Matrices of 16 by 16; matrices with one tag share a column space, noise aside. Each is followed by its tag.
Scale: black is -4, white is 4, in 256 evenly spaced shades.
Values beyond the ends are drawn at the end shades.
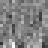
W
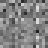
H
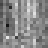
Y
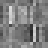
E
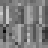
E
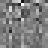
H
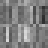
E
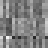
Y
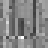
Y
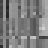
Y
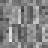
E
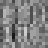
E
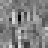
W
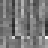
Y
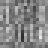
E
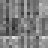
Y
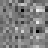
H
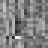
Y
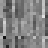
Y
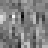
W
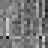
Y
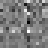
H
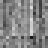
Y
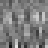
W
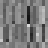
E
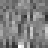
W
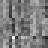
Y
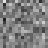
H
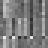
Y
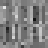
E
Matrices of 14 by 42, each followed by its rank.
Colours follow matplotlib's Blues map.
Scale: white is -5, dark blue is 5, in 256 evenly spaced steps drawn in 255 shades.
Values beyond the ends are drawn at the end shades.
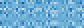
three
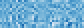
three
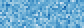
full rank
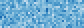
full rank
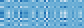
one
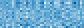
three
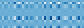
one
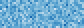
full rank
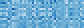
three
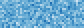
full rank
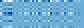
one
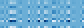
one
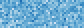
full rank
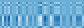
one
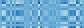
one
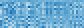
three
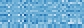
three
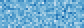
full rank
